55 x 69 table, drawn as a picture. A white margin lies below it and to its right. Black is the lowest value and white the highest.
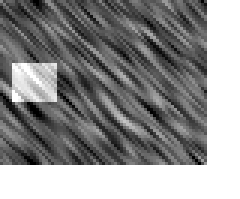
Slope: none. Odd patch: higher, in the middle left. Grain: diagonal, down to the right. Ninth with the highest average: middle left.
